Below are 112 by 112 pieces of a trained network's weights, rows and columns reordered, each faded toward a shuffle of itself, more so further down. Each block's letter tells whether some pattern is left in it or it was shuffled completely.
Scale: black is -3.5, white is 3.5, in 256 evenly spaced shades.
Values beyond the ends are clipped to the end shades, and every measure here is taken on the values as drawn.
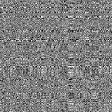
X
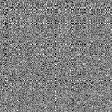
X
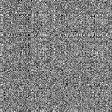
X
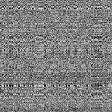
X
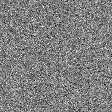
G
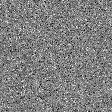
G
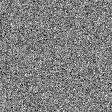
G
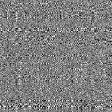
X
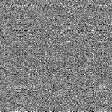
X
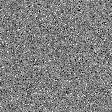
G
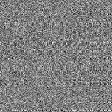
X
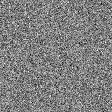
G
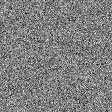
G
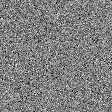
G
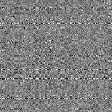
X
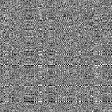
X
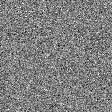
G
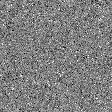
G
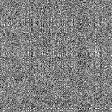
X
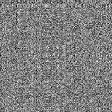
X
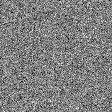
G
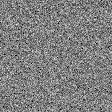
G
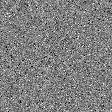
G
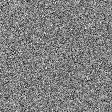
G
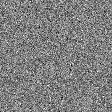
G
